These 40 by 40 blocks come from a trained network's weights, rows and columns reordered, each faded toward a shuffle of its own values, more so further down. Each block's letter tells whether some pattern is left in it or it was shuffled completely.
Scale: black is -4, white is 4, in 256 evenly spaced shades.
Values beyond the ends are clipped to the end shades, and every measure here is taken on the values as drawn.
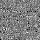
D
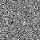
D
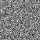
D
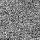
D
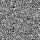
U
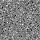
U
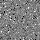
U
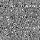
D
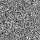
D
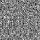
D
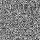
D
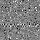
D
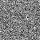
U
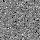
U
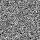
U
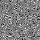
D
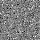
U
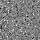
U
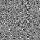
D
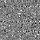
D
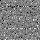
D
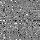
D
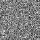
D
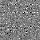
D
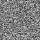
D
